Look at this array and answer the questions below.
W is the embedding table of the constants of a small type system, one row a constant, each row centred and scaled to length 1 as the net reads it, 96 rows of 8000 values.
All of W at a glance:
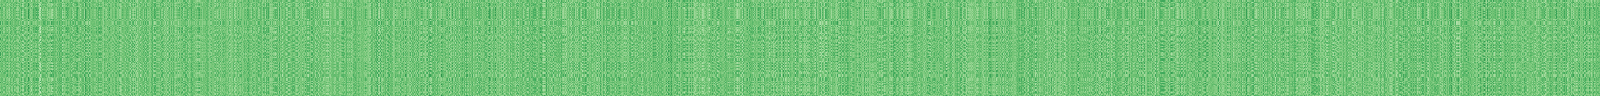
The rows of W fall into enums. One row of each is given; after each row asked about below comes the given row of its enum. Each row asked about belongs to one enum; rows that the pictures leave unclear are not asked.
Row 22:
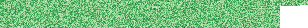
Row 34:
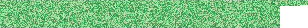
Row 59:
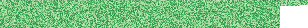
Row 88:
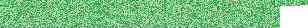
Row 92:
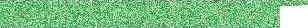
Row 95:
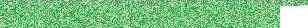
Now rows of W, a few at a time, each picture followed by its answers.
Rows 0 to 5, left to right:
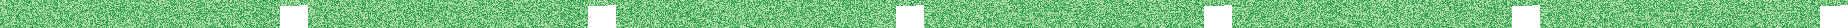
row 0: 59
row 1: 59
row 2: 95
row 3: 34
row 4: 88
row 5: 34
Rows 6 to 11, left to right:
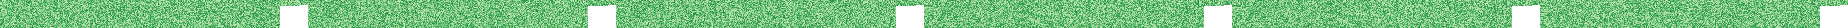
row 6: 59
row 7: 92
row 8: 92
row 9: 88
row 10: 88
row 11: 34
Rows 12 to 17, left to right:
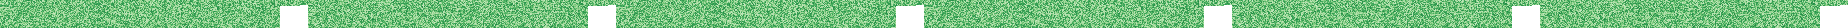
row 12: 88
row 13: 34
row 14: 88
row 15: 88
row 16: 34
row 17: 34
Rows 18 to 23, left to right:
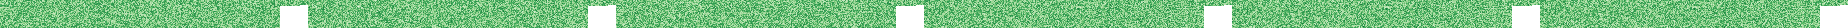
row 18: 88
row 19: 95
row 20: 34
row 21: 22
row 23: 22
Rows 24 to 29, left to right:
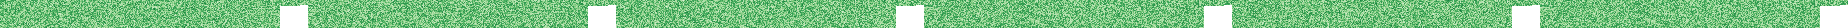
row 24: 22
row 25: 34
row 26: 95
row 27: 88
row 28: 92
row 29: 88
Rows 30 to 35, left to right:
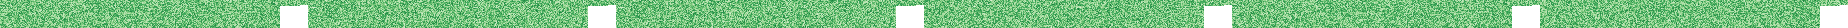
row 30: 34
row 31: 92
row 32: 92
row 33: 22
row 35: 59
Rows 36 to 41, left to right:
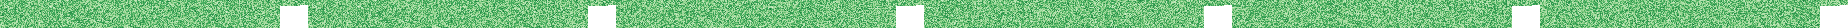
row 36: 95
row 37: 95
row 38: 22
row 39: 92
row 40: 88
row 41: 59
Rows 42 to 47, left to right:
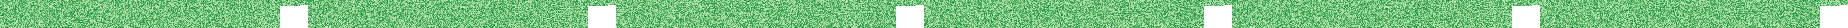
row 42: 95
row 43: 22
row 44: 34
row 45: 59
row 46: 22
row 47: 59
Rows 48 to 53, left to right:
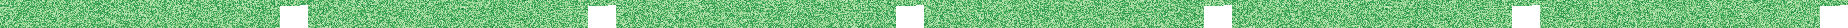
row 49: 22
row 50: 34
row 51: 59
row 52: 22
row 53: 92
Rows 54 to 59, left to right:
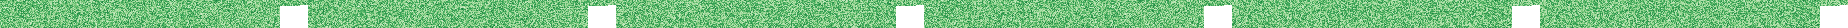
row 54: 92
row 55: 22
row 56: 34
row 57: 92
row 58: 59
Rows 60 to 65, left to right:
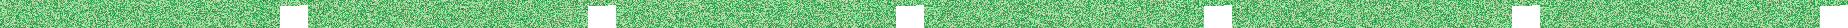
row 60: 59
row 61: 22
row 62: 34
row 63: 88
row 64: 95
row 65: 88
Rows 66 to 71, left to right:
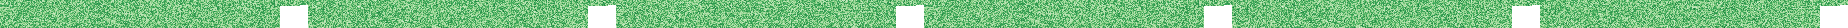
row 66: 88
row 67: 95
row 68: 34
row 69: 88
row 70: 95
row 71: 22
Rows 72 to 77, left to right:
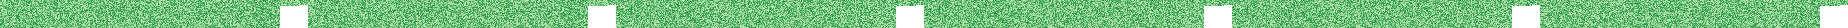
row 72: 59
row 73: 59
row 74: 95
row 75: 95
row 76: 95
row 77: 34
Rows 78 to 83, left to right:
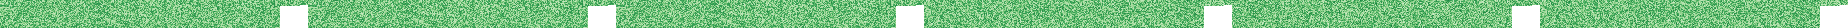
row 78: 88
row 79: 88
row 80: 88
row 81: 59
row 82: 92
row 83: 59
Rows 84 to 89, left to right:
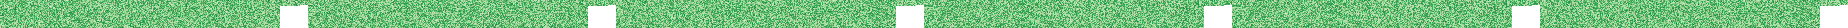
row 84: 95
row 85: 34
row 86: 59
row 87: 88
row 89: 59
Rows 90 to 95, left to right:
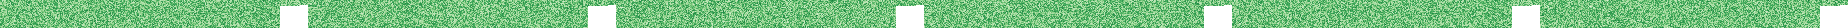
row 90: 59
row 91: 88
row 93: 34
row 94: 59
